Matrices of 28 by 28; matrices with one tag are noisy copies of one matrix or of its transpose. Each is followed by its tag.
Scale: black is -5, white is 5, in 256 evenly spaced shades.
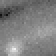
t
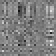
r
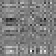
r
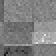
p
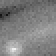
t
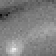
t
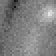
t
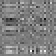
r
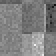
p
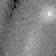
t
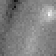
t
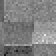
p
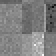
p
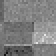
p
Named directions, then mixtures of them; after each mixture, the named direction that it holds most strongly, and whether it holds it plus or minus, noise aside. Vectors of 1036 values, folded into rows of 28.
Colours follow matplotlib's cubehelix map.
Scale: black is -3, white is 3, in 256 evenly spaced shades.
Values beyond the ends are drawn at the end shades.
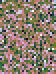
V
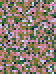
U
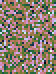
V, minus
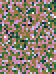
U, minus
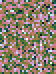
V, minus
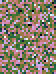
V, minus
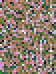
V, minus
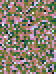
U, minus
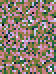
U, plus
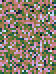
V, minus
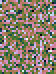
V, minus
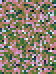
V, minus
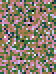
U, minus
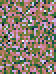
U, plus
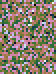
U, plus
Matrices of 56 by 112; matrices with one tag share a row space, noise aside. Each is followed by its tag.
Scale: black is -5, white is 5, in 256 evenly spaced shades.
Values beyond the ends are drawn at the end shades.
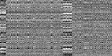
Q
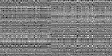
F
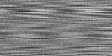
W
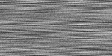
W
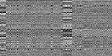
Q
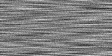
W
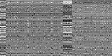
Q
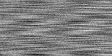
W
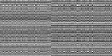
F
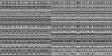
F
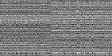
F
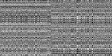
F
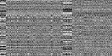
Q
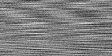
W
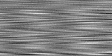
W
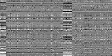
Q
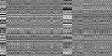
Q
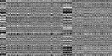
Q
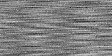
W
